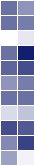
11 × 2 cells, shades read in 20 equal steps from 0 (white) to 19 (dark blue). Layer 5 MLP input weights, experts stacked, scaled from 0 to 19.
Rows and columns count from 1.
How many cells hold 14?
1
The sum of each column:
106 115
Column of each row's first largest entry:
1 1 2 2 2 2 1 2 1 2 1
